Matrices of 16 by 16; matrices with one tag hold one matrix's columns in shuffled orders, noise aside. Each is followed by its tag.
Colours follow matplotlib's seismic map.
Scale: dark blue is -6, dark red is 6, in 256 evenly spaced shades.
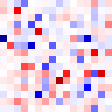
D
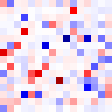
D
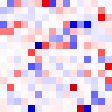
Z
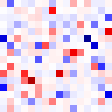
D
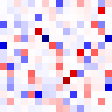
D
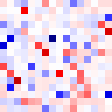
D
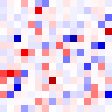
D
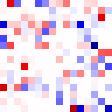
Z
